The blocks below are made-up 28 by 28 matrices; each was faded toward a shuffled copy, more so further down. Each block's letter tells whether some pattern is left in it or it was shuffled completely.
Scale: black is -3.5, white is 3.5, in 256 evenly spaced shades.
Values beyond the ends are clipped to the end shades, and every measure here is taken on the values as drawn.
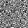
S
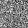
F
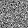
F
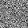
S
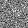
F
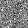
F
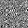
S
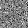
F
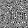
S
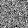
F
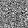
S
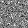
F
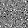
S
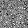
F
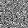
S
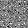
F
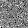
F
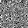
S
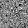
S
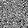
S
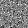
F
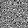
S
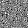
S
